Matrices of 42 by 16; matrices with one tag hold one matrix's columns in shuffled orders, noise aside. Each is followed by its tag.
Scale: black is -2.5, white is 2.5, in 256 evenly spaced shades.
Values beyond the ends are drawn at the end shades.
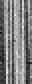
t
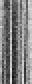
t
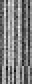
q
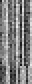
q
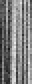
t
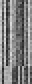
q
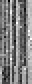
q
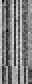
q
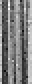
t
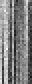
t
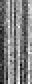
t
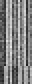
q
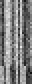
q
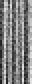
t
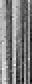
t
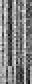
q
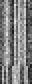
q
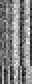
q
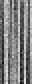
t
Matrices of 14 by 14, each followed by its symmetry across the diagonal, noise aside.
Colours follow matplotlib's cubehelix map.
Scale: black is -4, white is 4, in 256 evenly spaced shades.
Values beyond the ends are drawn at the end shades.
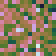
neither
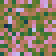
neither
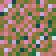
symmetric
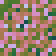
symmetric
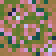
symmetric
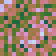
symmetric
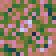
symmetric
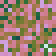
symmetric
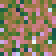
neither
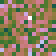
neither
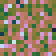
neither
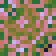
symmetric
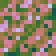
symmetric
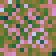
symmetric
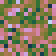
neither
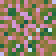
symmetric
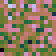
neither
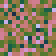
symmetric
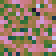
neither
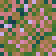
symmetric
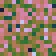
neither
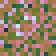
symmetric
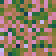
neither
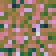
neither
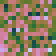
neither
